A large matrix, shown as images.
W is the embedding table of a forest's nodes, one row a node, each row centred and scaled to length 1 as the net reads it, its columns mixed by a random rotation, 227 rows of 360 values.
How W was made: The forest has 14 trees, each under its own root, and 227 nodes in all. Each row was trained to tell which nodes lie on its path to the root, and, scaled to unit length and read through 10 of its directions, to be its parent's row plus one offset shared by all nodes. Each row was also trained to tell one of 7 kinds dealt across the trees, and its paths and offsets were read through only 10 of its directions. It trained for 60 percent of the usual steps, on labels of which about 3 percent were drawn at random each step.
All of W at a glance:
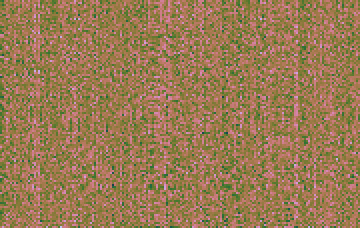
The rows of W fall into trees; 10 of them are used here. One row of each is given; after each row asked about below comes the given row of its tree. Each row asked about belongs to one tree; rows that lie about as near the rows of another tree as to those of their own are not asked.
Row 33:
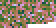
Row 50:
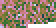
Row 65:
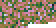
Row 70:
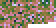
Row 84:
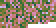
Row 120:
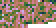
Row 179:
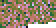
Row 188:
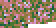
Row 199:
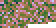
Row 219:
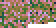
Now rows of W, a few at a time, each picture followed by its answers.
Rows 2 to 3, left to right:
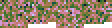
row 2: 120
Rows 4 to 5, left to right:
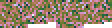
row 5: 65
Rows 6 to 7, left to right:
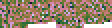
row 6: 84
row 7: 199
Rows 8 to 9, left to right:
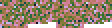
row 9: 70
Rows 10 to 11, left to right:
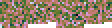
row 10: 70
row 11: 65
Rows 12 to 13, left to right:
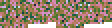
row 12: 179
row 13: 84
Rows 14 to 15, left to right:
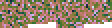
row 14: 219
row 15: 65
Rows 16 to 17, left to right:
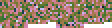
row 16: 70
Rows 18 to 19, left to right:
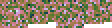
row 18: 199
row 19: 199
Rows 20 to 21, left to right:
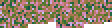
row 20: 199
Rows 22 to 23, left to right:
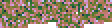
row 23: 50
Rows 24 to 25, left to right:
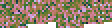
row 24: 120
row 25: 84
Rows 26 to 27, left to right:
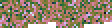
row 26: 120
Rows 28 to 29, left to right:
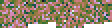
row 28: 179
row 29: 199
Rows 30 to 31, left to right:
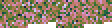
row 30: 33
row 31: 120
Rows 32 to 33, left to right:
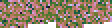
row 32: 120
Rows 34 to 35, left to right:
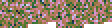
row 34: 188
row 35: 50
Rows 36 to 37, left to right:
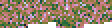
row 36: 188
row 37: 188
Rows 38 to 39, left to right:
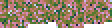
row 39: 219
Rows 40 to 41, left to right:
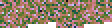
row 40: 199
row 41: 65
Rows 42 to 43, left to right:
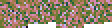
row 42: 179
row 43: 199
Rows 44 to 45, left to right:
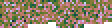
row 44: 219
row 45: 188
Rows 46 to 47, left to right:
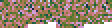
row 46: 120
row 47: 65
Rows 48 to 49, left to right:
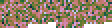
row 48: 179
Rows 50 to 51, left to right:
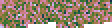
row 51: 219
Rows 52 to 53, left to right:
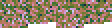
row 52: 199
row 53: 199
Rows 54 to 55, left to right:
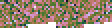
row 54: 120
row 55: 120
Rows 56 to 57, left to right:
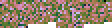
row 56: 188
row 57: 50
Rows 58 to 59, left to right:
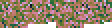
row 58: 65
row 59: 120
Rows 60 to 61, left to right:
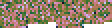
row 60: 179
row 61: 120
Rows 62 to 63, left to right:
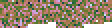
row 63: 50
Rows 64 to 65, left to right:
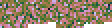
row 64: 199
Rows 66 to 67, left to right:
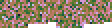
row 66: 179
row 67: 50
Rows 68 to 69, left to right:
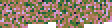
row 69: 50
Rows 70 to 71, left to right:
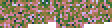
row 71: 33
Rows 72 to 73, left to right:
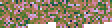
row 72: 65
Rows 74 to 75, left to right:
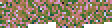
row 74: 199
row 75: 50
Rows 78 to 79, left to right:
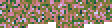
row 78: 199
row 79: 179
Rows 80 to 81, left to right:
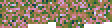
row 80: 219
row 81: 188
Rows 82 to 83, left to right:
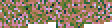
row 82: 199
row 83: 84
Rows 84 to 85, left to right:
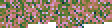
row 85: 120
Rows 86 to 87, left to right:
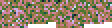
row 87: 179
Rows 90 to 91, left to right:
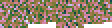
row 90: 50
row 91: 219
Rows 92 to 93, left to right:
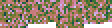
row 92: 199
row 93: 179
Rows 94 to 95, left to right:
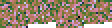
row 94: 179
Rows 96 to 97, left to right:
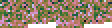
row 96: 120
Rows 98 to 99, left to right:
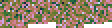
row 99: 199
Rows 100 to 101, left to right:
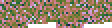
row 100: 50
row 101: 33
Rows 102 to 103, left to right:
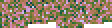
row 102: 84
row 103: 50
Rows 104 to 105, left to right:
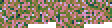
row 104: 179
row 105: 219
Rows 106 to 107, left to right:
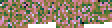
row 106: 120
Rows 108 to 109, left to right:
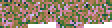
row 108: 120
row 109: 65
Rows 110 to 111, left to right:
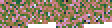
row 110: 50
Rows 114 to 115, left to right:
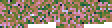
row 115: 120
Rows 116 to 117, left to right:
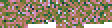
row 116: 120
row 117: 199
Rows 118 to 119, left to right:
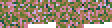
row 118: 33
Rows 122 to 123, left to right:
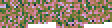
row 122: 84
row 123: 219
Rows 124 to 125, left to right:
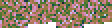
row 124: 65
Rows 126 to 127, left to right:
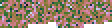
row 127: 65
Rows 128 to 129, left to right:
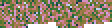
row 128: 179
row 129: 65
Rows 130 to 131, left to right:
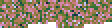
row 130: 84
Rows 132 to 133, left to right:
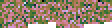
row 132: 179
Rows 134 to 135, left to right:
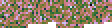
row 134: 50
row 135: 120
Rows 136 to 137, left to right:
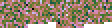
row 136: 120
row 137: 179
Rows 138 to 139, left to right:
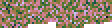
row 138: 65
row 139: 84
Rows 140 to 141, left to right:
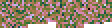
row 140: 65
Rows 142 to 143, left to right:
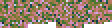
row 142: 70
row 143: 179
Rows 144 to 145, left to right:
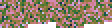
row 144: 199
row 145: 65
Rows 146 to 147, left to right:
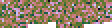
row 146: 50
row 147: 84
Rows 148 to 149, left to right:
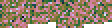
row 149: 199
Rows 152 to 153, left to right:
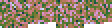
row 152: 188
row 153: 179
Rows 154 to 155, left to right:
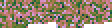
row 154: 84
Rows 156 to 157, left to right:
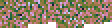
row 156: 65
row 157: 199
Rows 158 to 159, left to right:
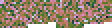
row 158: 50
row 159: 84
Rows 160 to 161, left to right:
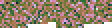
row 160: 50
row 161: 65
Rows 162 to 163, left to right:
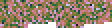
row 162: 70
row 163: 65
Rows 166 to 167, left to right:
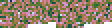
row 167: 65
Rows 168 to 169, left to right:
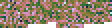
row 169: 70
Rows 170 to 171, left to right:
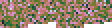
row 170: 188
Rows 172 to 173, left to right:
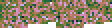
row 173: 219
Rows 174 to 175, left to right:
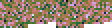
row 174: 120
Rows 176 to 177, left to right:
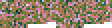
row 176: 188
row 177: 199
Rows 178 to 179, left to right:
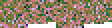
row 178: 199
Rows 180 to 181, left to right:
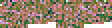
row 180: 120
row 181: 84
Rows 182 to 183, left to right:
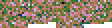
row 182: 33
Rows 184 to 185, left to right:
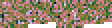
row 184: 219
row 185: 199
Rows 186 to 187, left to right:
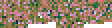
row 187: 65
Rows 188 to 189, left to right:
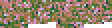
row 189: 65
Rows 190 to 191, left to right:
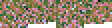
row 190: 199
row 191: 179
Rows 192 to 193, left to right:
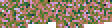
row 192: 50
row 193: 219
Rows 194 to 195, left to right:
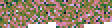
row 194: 199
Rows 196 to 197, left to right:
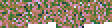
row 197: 179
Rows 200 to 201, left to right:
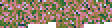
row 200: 188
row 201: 120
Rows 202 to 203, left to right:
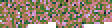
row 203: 120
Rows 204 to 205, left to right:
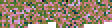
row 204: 84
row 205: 65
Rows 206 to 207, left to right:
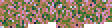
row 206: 50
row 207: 179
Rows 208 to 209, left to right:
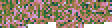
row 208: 120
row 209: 70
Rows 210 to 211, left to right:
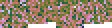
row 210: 50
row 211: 179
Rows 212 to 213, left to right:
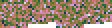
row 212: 179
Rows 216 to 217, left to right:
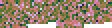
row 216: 33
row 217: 120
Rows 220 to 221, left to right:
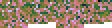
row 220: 70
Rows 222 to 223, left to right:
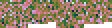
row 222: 179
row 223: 188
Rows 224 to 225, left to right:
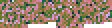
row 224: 120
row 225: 179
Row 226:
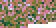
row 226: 188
